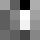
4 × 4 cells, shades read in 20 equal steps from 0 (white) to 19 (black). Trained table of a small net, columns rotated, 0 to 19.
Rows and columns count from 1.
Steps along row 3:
down down up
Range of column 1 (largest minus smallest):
5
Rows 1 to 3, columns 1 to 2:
7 12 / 12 9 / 12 10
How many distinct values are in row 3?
4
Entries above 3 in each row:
4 3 3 4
